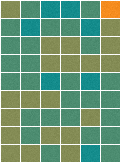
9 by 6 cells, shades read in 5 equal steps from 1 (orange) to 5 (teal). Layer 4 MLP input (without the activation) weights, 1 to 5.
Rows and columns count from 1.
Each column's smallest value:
3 3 3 3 3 1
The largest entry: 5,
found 7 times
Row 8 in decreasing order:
4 4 4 3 3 3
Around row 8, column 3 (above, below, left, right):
4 4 4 3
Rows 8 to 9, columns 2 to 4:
4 3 3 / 3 4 3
